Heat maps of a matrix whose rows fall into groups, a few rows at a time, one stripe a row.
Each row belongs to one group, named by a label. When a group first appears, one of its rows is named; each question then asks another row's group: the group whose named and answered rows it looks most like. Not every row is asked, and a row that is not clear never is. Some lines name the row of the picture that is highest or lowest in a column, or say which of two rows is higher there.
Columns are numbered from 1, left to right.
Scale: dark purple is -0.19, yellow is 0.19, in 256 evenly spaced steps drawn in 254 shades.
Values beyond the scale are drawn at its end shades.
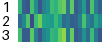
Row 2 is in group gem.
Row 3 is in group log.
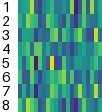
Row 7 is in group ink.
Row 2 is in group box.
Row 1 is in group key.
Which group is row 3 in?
ink
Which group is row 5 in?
ink
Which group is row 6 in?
log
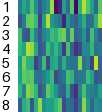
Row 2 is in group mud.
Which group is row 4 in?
box
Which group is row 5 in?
ink
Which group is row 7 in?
box
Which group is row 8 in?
gem
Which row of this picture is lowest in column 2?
3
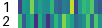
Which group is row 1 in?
key
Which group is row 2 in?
ink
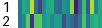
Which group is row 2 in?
gem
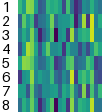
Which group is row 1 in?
box
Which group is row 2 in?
key
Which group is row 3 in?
key
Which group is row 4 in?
mud
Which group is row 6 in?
key
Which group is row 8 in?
key
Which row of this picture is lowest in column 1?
6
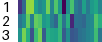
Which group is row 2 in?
gem
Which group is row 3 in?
gem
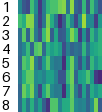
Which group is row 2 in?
box
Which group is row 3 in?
mud
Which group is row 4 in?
gem
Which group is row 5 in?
mud
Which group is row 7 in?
mud
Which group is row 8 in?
ink
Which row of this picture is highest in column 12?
1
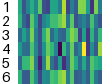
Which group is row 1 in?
ink
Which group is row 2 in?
log
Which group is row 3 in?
mud
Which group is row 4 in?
key
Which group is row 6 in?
log
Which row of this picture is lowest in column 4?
1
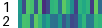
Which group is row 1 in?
ink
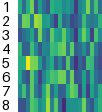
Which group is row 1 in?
ink
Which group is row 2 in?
gem
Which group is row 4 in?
log
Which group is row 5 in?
box
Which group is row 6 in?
log
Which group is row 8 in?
mud
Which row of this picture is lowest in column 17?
5
